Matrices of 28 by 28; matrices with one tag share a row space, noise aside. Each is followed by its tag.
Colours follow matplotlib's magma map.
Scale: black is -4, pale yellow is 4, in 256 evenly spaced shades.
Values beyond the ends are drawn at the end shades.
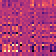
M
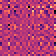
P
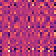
P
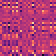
M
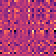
P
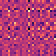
P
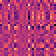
P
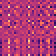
P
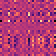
P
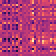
M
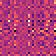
P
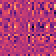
P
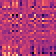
M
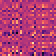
M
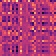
M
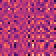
P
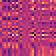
M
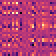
M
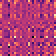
P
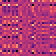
M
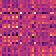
M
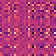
P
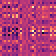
M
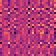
P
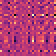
P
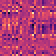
M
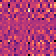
P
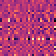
P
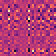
P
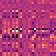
M
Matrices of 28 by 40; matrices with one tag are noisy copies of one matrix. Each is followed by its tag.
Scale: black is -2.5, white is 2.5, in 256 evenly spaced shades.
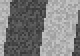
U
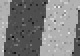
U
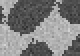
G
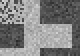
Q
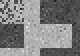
Q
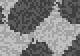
G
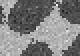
G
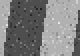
U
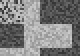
Q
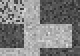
Q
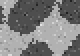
G
